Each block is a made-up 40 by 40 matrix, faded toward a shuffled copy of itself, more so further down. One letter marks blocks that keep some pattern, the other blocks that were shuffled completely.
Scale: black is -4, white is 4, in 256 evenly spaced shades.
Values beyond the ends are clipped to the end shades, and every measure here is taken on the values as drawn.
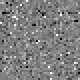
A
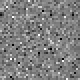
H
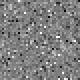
H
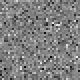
H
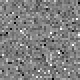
H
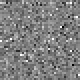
A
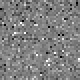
A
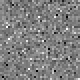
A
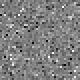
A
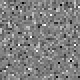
A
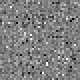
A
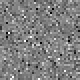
H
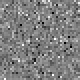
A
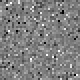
H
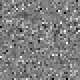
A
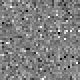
A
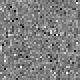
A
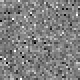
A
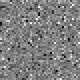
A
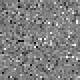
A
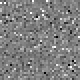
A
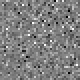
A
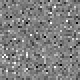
A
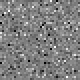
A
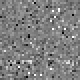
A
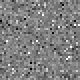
A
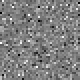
H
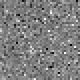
H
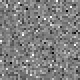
H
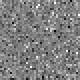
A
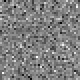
A
